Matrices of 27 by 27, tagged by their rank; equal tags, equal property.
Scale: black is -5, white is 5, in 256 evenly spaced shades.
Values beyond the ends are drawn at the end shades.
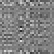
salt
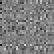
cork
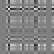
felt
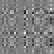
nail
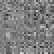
cork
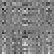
salt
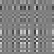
felt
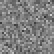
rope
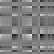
felt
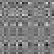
nail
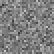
rope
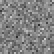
rope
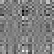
salt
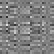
nail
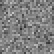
rope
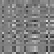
nail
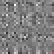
cork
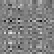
salt
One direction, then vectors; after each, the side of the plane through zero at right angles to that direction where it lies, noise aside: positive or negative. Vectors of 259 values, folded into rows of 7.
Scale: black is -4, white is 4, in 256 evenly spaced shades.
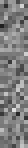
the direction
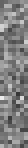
negative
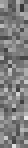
negative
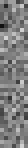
positive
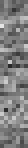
negative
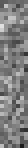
negative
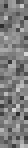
positive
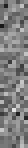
positive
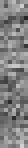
positive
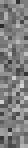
positive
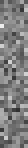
negative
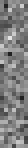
positive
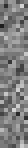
positive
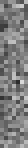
positive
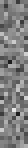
positive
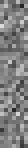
negative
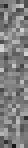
positive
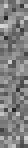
negative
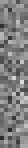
positive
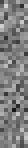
negative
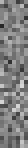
positive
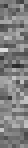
positive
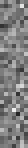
positive
